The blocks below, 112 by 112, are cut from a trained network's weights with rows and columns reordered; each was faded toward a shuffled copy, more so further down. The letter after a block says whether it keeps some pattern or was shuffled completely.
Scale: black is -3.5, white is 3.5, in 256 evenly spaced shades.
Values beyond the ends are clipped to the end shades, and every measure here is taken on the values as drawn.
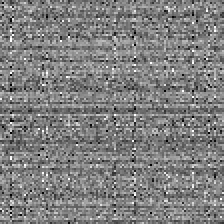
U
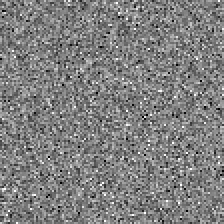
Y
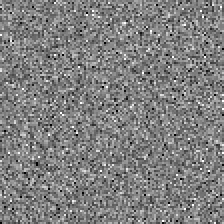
Y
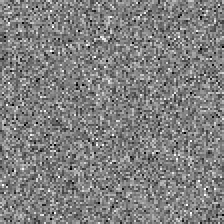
Y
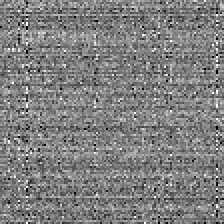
U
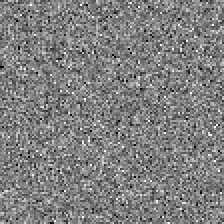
Y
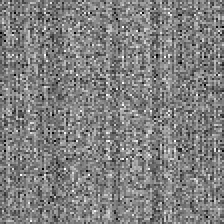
U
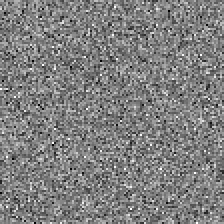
Y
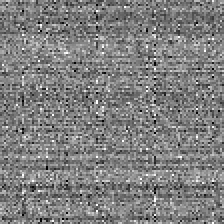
U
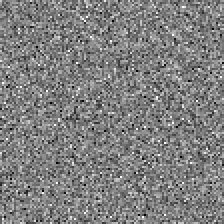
Y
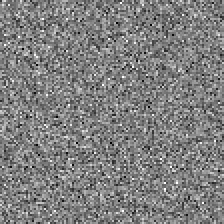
Y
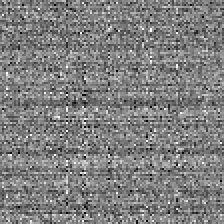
U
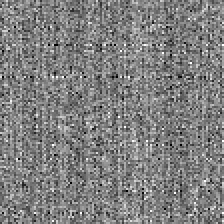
U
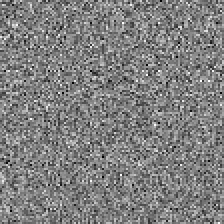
U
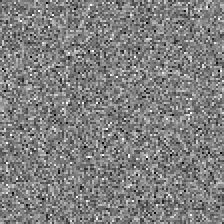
Y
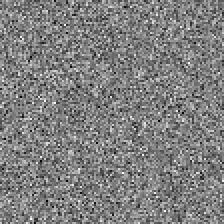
Y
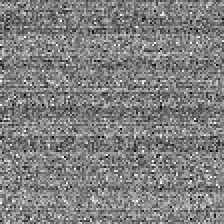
U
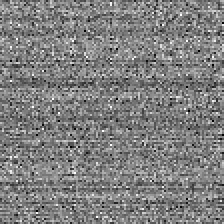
U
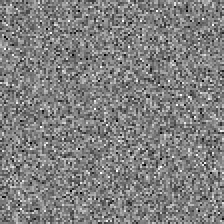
Y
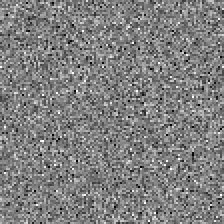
Y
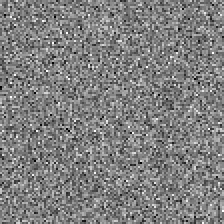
Y
